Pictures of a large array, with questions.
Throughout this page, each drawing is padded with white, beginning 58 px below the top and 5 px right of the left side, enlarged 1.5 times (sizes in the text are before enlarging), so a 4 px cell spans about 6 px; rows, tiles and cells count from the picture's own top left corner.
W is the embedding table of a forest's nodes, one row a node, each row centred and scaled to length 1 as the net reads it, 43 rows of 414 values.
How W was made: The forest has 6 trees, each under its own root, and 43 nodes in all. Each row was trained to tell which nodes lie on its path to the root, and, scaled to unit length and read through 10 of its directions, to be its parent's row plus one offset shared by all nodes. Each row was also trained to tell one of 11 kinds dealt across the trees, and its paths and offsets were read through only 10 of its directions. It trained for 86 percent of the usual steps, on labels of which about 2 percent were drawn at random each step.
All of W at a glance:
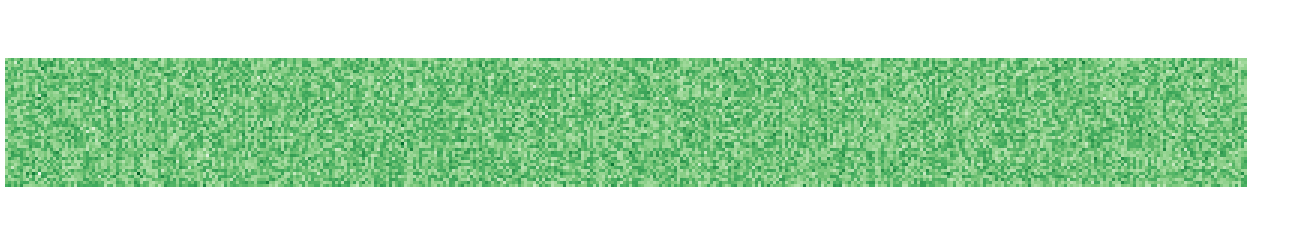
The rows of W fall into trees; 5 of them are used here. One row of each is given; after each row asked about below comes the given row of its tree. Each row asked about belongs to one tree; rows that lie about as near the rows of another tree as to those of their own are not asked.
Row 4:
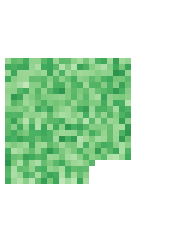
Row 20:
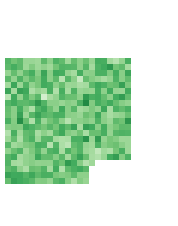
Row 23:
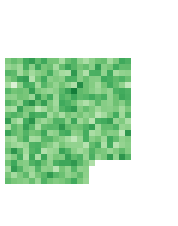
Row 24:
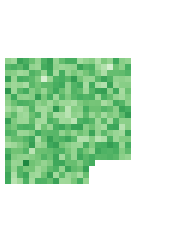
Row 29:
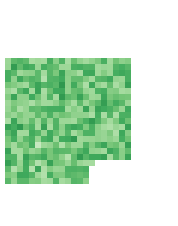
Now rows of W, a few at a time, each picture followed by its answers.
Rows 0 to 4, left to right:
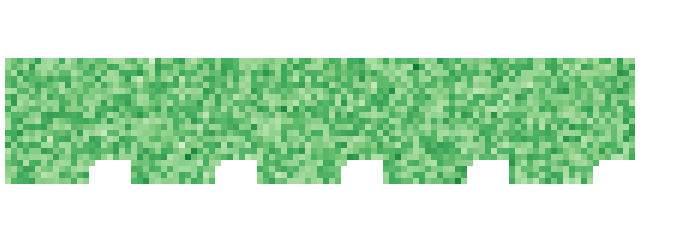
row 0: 29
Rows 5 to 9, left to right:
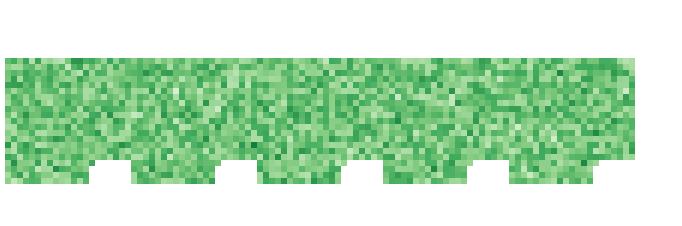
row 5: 29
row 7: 20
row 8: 29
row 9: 29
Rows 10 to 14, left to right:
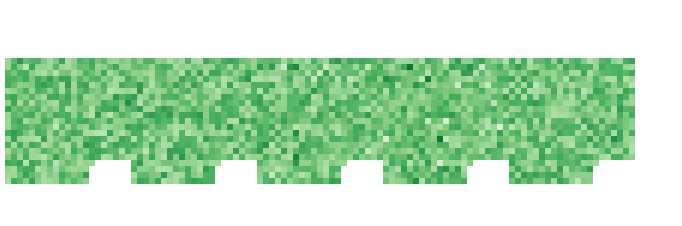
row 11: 29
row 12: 4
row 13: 29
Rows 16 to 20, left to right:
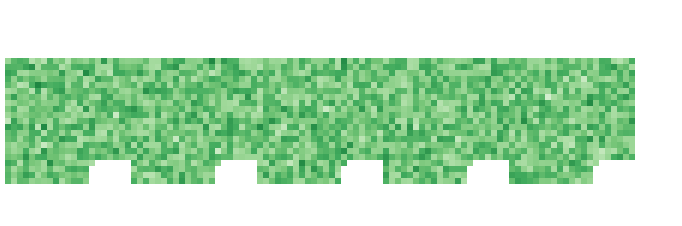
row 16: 29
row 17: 4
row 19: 4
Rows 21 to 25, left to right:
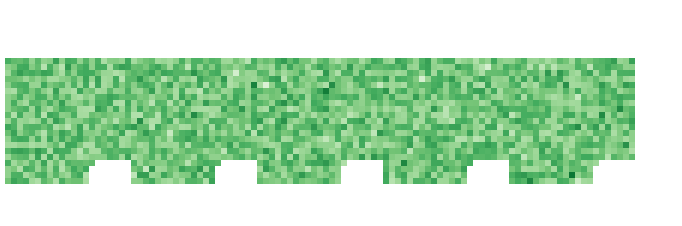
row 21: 20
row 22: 29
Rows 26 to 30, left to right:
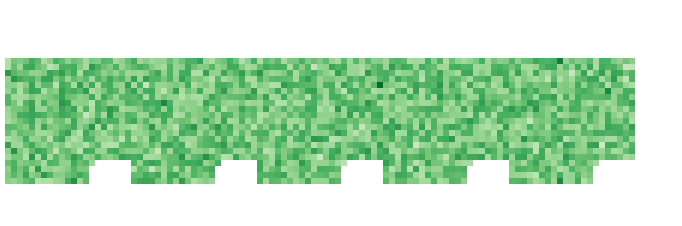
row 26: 29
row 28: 29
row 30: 23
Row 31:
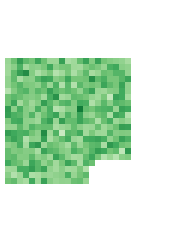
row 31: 4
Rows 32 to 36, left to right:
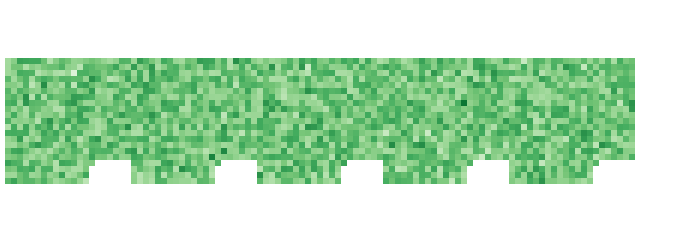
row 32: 23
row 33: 4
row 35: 4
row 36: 20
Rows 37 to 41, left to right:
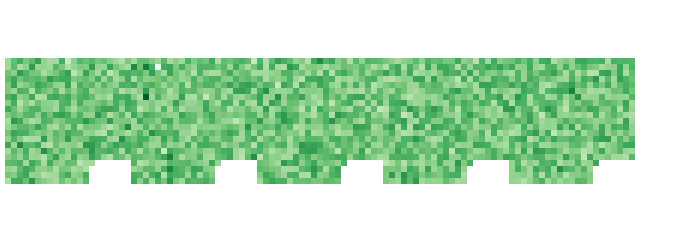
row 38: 4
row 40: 20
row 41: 4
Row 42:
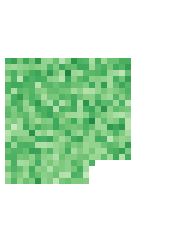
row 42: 20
